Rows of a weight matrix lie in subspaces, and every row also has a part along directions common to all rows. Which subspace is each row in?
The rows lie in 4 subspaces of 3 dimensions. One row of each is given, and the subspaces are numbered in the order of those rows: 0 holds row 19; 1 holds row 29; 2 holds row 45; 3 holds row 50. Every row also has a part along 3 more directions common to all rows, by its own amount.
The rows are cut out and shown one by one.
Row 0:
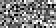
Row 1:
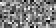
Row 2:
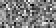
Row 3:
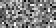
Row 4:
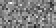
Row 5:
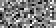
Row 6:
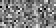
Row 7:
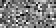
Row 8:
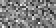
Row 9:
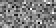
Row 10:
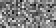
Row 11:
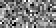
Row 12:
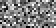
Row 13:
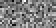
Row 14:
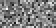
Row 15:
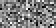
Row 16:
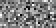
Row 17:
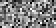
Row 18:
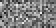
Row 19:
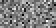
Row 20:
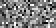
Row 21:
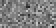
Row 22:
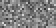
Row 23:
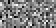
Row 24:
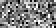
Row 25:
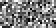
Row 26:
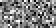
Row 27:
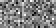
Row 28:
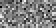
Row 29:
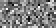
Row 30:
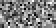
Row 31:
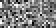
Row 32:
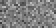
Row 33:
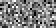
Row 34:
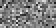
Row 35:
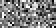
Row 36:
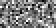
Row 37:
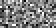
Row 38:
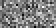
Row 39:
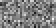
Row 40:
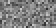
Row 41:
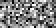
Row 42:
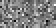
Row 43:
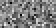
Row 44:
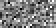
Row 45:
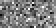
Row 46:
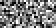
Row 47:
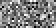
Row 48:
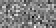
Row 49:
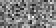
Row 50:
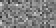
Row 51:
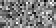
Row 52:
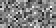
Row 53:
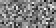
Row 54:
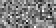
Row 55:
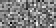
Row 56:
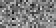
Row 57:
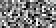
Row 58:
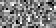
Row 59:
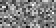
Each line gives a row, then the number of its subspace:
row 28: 0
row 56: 0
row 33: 3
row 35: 2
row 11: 0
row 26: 1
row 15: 2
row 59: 1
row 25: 3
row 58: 1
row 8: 1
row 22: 0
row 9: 3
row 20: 0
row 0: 3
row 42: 0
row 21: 2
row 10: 0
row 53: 0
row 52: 3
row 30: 1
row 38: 2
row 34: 2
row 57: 2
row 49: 3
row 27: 1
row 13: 0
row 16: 2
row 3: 0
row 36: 2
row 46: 1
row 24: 2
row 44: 3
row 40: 3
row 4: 1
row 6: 0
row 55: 2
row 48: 3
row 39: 1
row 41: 2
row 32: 1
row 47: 2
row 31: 3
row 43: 0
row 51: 1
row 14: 1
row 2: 0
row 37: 0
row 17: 3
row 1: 1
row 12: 1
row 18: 3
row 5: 3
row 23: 3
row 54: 2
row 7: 2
